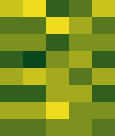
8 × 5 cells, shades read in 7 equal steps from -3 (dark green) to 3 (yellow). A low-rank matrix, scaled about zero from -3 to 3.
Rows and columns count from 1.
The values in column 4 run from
-1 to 1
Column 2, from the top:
3 -1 0 -3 2 -2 1 -1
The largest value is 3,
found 3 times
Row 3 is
0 0 -2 0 0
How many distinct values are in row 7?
3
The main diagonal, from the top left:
2 -1 -2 1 1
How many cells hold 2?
3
